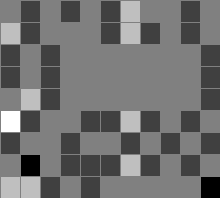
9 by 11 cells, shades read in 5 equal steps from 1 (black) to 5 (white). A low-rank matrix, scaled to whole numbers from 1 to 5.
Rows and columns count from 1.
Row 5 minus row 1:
0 2 -1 1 0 1 -1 0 0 1 -1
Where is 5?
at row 6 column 1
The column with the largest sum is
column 7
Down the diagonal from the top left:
3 2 2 3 3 2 2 2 3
